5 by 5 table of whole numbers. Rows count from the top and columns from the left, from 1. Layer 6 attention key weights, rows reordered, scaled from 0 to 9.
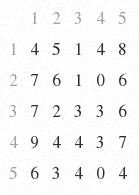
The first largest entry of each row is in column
5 1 1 1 1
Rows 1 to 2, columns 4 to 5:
4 8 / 0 6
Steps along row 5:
down up down up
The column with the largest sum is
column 1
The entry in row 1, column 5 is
8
